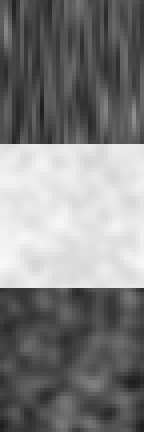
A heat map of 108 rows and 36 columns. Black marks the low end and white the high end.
The table splits into 3 rows of 1 panel. Panel 1,1: low, streaked downward. Panel 2,1: very high, blotchy, faint in contrast. Panel 3,1: low, blotchy.
